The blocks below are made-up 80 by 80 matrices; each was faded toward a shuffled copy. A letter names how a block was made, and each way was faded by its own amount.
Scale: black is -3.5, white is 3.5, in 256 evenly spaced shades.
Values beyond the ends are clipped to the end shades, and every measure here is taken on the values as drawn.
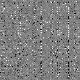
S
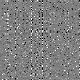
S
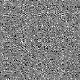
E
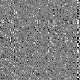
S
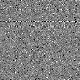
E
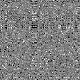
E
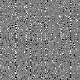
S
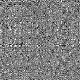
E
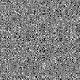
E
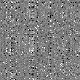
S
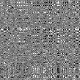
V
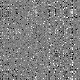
S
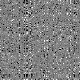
S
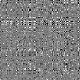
V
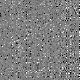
S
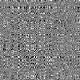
V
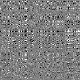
V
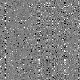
S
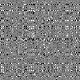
V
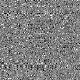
E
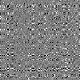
V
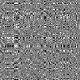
V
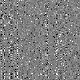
S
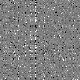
S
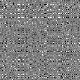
V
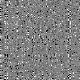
S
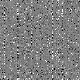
S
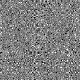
E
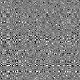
V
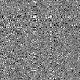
E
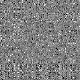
E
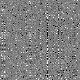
S
